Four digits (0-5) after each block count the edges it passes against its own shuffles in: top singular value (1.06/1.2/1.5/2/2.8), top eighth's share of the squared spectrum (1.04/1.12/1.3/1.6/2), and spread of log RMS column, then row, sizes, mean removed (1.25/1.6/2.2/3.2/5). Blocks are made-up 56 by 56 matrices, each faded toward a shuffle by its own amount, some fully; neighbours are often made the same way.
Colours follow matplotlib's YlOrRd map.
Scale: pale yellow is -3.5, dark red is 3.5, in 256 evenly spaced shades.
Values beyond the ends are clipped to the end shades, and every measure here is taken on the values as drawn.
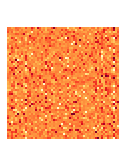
3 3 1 0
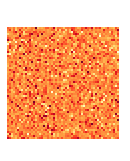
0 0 0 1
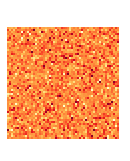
0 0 0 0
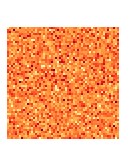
0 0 0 0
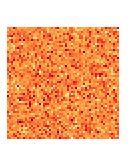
1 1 0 0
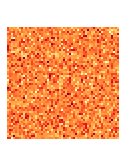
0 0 0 0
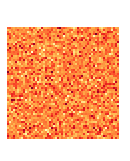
0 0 0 0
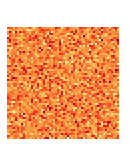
1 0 0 0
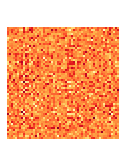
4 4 2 2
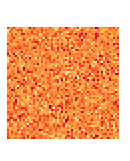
2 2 0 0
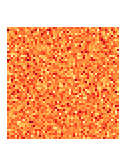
0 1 0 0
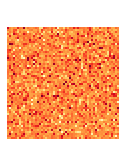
0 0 0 1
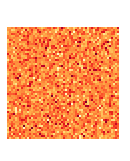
1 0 0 0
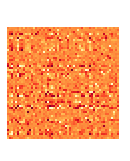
4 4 2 3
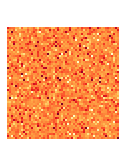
1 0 0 0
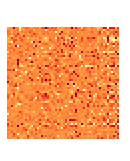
4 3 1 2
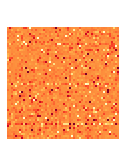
2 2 0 0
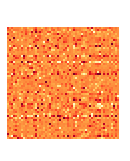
4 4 2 2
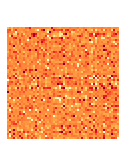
4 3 1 2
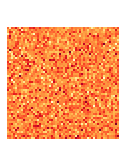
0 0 0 0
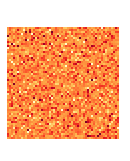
1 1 0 0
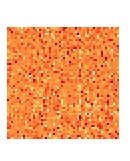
3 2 1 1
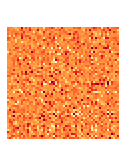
3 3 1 2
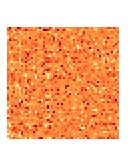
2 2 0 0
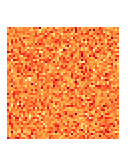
2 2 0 1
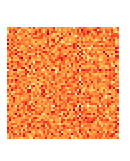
3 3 1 2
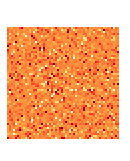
2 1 0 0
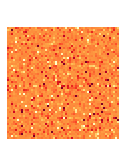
1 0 0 0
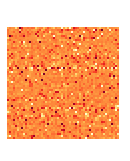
2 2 0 1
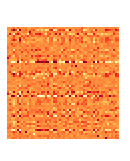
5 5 2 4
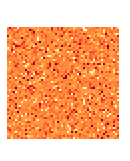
1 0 0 0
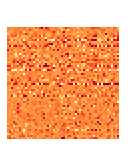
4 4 0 3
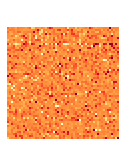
2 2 0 0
